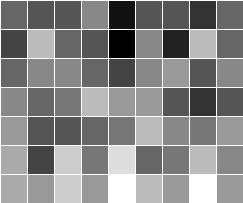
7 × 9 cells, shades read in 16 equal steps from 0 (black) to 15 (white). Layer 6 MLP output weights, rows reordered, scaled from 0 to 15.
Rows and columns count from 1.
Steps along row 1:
down same up down up same down up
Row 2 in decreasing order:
11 11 8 6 6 5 4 2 0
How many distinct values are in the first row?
5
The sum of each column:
53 48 55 52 49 58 45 55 51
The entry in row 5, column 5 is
7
